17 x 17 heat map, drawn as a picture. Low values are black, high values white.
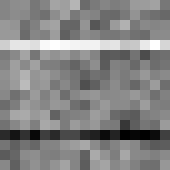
Rows 5 and 14 differ from the rows beside them. A few values lie far out on both sides of the bulk. The ninth with the lowest average is the bottom right. Overall the values sit about 50% of the way up the scale. The top left is the ninth with the highest average. The grain runs across in streaks.
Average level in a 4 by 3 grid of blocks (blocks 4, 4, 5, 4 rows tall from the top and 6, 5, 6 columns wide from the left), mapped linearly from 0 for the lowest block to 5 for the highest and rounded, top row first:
3 2 2 | 5 4 3 | 3 2 2 | 0 1 0
